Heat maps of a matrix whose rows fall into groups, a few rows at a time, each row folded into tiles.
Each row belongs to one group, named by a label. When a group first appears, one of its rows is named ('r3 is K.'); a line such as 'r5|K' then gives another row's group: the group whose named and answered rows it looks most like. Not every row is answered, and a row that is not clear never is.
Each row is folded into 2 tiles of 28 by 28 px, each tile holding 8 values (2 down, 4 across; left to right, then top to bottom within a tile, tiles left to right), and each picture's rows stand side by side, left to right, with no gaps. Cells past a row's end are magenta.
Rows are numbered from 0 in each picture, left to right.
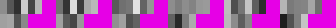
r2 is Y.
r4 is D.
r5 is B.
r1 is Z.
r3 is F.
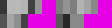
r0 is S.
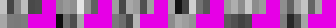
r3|D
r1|B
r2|Z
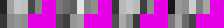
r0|S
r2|S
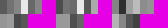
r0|Y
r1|Y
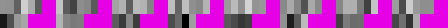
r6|S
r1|D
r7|Z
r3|Z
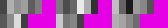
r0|S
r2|D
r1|D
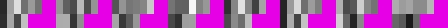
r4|S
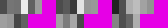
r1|Y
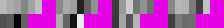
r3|S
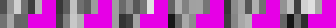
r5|F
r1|S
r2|Z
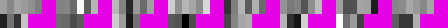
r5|Z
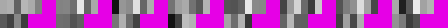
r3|S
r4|Y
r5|S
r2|Y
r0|F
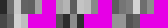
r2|Y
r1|F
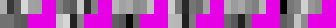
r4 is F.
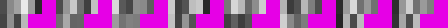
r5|D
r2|D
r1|S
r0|B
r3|D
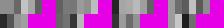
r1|Z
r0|B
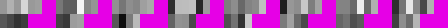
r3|S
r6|Y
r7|S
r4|Z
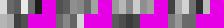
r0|D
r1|Z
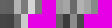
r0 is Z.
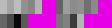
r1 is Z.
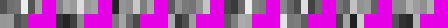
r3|Z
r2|Y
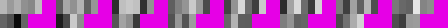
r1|S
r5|S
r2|S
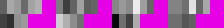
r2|B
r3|Y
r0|F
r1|D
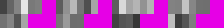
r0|Y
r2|F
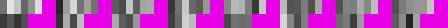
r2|Z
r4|S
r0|F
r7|Z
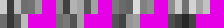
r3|F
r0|Z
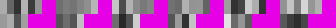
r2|Z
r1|Z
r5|F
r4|D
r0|D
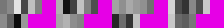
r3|D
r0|Z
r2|B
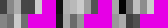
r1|B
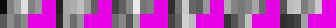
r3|S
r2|Y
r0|Y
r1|B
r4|B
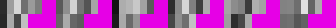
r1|S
